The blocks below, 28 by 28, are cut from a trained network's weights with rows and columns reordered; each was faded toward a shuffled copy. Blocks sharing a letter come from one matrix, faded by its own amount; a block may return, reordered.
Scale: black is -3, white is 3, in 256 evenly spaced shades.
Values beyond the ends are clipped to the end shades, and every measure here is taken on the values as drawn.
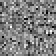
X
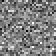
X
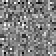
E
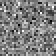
X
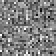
E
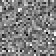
E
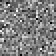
X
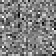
E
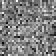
E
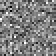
X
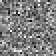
X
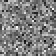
X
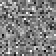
X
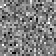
X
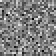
X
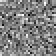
X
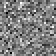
X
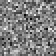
E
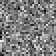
X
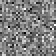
E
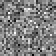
E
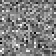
X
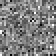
E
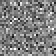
E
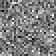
X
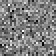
X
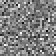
E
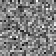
X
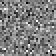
X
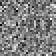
E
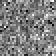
E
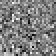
E
